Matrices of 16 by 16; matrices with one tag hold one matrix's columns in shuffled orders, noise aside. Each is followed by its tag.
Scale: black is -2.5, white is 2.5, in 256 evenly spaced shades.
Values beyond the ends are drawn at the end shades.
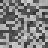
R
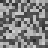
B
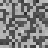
B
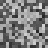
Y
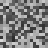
R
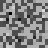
B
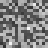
R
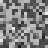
Y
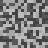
B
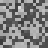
B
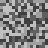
B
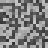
B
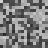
Y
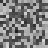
B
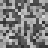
Y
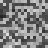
B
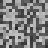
Y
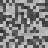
B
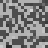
B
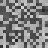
R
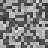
B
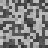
Y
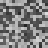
R
